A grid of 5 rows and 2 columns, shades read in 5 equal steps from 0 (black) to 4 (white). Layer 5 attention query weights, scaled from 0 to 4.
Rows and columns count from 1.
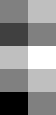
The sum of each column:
8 14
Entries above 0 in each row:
2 2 2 2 1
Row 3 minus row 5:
3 2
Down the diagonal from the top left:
2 2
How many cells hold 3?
3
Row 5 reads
0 2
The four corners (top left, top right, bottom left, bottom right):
2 3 0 2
